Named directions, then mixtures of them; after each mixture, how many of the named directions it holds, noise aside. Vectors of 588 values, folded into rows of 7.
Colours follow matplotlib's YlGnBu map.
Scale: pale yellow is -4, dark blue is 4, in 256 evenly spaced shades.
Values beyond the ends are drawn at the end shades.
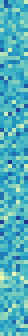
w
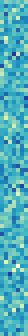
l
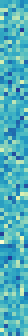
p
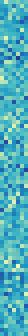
three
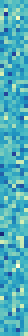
two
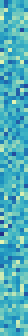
two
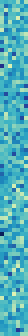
three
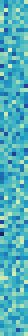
three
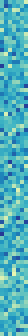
two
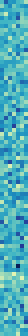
three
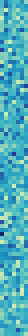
three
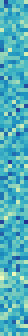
one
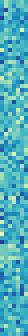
two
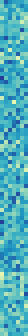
three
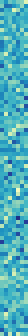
three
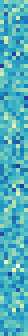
one
